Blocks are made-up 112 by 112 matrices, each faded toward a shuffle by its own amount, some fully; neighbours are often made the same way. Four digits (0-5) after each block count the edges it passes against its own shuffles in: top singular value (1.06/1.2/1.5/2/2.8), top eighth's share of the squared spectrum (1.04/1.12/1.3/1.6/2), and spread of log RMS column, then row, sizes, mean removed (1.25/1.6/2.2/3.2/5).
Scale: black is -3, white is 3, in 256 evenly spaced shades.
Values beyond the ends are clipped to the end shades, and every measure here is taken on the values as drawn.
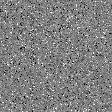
0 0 1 0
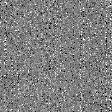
1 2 3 0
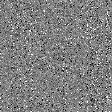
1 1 3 0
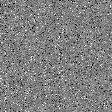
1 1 1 0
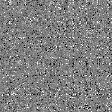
3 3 2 2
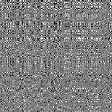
5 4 3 4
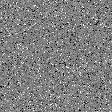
2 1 0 0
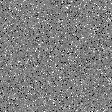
2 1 0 0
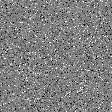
2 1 0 0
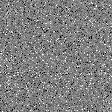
3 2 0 1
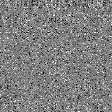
4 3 1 2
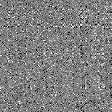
4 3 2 2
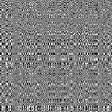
5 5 4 4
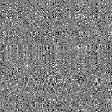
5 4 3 3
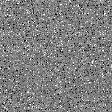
3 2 1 1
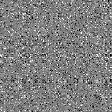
4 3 2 2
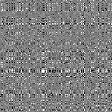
5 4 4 4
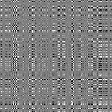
5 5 5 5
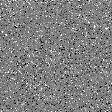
3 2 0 0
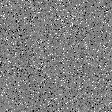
0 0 1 0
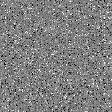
4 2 1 0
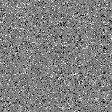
4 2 1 1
